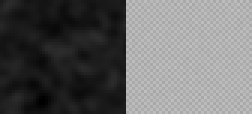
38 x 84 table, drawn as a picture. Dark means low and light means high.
It is made of 1 by 2 panels. Panel 1,1: very low, blotchy, faint in contrast. Panel 1,2: high, checkered, faint in contrast.
